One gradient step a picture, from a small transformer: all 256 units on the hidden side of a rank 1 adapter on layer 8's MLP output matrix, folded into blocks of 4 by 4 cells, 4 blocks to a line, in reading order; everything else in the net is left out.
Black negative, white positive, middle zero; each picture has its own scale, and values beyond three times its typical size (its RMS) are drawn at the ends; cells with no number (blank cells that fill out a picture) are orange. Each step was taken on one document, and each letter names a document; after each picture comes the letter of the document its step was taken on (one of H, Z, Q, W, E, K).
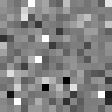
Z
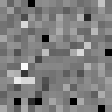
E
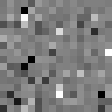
Z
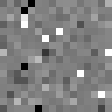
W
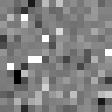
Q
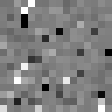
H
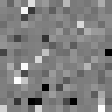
E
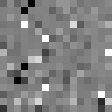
W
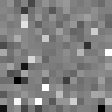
Q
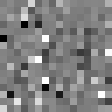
W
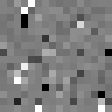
H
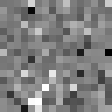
Z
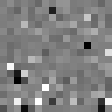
Q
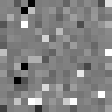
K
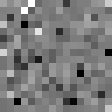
K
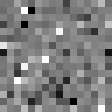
Z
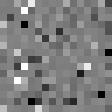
K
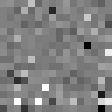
Q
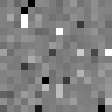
H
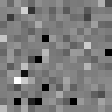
E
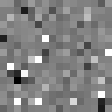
E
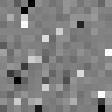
Z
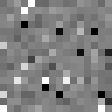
H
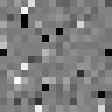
W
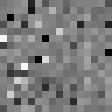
Z
